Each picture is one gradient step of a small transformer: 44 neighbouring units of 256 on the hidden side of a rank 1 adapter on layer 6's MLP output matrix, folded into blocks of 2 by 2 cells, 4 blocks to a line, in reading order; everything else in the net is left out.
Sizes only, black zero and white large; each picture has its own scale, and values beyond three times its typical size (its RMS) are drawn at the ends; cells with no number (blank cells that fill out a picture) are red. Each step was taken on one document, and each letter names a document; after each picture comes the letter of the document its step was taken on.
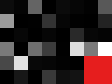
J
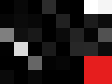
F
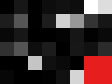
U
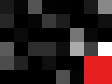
J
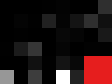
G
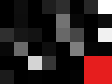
F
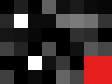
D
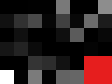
G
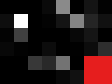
D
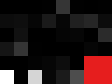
G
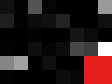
J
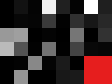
U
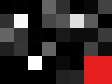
D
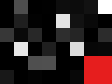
F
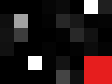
D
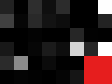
J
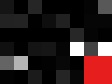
J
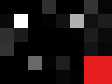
D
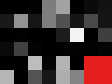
G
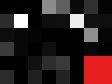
D
